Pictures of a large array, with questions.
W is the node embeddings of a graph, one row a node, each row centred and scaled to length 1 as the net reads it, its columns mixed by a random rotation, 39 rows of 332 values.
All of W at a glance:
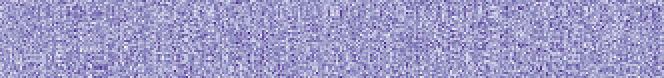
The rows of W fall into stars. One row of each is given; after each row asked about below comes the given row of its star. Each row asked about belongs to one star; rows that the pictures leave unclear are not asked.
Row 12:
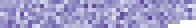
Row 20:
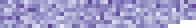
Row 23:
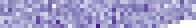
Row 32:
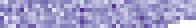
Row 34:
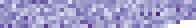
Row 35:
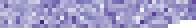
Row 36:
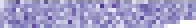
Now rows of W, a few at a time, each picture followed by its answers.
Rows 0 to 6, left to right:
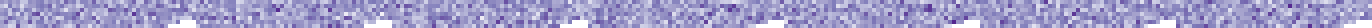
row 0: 23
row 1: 20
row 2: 35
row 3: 36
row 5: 34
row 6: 32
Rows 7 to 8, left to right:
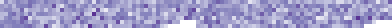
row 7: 34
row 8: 36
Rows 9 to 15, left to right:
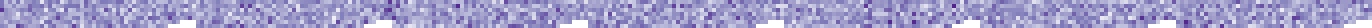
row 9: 12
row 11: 35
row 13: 35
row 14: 36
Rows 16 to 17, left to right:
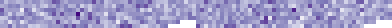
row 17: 32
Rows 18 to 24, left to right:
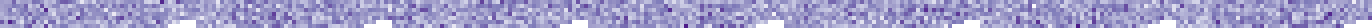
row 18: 32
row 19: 23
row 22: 36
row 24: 35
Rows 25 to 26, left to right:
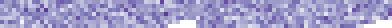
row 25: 23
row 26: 34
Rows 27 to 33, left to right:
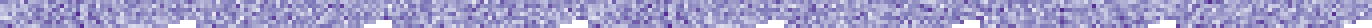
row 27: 23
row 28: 12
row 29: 20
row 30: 23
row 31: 36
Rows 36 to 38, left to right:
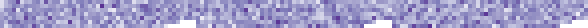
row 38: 32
